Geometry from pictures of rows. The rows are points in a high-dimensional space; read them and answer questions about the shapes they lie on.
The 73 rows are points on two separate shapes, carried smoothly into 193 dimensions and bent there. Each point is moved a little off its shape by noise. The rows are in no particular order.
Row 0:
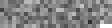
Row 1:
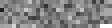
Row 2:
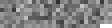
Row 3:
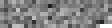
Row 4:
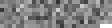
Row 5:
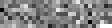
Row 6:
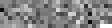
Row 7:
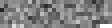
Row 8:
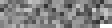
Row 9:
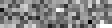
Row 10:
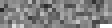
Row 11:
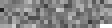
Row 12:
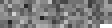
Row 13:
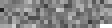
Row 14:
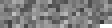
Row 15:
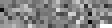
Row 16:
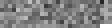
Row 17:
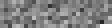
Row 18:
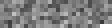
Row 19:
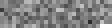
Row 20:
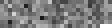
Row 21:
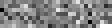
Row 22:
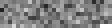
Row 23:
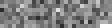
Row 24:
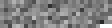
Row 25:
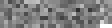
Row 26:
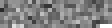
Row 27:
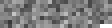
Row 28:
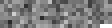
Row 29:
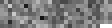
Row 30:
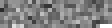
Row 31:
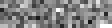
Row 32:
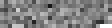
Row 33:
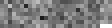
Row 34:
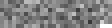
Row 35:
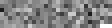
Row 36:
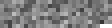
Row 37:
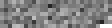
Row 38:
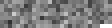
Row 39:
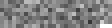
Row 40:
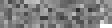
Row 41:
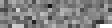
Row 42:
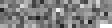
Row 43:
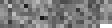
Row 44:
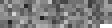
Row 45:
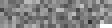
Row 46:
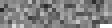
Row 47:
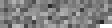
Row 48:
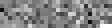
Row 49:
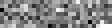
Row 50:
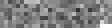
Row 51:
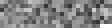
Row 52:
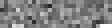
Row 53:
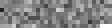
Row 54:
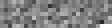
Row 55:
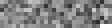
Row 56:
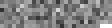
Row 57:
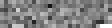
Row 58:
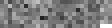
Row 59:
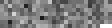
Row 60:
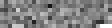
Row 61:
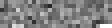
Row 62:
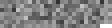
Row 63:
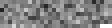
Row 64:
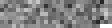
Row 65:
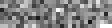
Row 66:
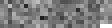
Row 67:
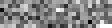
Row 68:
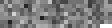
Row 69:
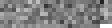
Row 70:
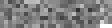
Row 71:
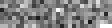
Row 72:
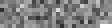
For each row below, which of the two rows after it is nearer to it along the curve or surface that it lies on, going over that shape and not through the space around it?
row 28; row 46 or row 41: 41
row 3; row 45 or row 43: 43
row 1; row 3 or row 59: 3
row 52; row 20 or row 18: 18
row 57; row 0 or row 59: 59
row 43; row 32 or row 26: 32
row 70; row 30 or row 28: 28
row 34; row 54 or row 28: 28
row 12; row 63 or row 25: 25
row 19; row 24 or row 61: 61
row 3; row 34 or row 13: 13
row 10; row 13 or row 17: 13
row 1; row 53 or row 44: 53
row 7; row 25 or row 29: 25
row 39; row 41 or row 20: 20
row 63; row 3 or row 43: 3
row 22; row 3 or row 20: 3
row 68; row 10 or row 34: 34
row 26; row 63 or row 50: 63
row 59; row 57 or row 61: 57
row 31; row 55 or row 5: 5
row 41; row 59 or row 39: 59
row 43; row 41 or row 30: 41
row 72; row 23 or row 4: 23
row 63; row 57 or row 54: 57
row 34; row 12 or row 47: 12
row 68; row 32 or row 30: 32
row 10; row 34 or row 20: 34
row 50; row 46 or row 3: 46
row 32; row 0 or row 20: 20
